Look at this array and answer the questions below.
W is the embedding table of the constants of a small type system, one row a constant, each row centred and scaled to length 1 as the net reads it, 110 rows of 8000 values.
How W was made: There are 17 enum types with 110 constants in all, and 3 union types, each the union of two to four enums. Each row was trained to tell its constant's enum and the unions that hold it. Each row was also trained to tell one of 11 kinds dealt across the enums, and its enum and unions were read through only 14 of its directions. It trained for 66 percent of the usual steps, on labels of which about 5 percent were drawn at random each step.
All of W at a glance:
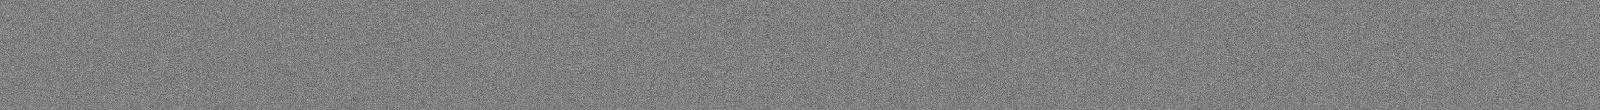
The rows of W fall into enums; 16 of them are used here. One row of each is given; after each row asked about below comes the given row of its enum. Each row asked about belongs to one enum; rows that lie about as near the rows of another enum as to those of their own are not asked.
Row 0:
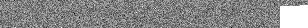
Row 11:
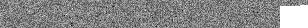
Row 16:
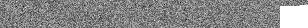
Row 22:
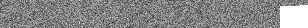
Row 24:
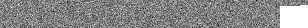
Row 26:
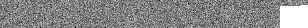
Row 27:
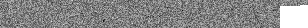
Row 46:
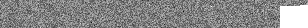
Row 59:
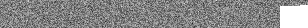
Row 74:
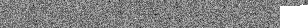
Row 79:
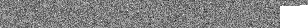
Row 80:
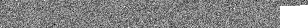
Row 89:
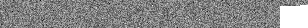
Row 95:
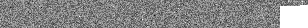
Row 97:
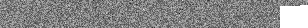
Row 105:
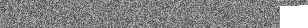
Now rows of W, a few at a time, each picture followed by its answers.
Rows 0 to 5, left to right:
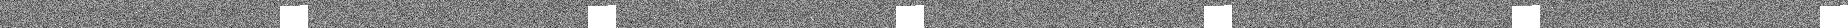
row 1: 95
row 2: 26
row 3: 22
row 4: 80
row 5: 16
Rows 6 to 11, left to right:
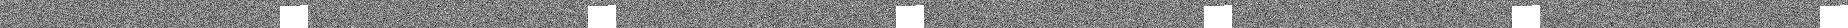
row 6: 24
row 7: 11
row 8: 97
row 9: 89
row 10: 79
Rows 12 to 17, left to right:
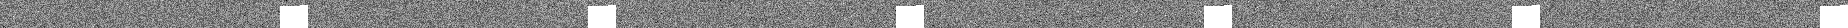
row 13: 80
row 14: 24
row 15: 24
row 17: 16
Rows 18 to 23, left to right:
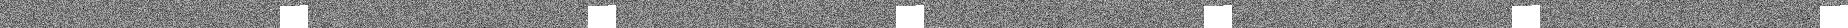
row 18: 26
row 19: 105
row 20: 105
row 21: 97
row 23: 22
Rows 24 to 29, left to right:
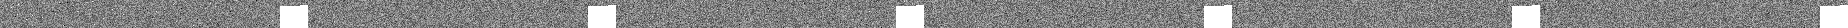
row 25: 27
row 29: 0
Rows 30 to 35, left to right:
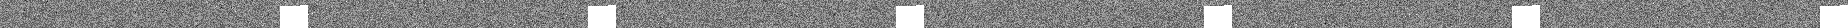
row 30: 74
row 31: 59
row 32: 89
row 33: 97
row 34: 24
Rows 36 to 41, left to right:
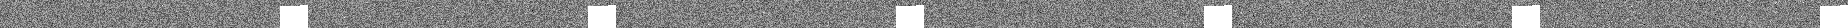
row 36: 59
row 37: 24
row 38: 89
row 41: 105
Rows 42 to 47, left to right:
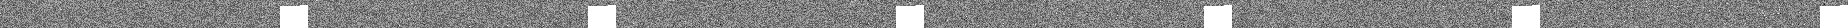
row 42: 79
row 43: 0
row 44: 97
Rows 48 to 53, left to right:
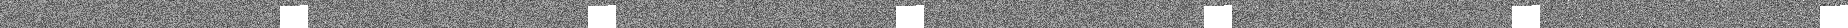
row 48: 95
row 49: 105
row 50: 105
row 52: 16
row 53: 26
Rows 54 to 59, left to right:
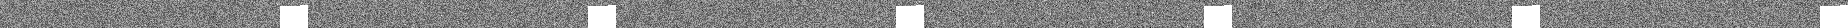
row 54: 24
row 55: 59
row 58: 22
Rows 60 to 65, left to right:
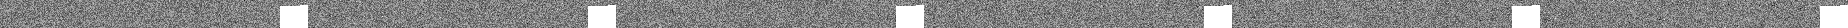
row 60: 22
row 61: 26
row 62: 22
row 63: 26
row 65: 74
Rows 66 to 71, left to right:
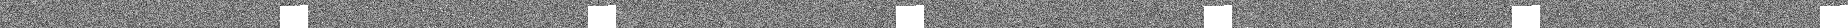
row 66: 0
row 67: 11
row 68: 97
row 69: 0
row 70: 97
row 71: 79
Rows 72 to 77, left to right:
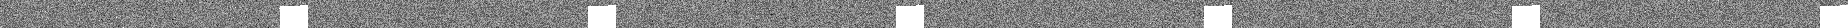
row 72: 74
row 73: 89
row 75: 26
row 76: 80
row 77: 80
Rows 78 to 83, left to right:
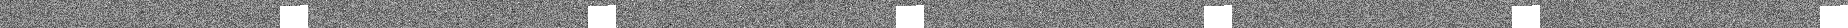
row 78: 22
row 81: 11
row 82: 74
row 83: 22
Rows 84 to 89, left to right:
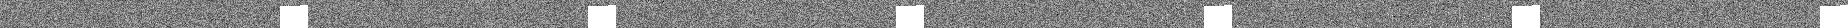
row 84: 16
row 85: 27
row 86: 74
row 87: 59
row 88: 79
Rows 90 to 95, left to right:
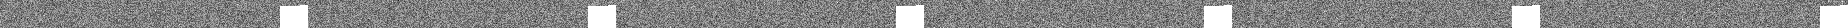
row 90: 105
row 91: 46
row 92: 0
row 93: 16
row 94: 46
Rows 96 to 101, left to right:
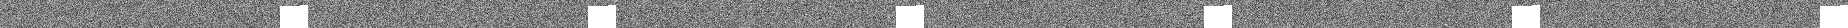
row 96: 97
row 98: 74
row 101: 105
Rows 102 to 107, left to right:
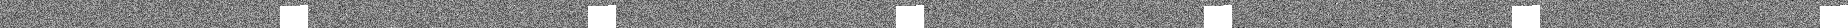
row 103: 11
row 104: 26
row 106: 27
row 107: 24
